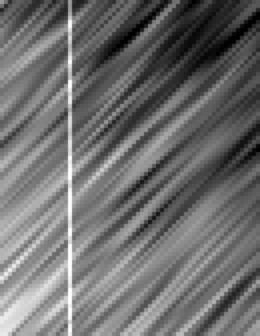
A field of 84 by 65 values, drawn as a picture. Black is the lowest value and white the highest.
The field climbs toward the bottom left. Column 18 differs from the columns beside it. The ninth with the lowest average is the top right. The grain runs diagonally up to the right. The ninth with the highest average is the bottom left.
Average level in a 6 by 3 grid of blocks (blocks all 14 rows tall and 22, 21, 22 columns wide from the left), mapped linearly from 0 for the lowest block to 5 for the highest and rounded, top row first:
210 / 321 / 332 / 432 / 433 / 543
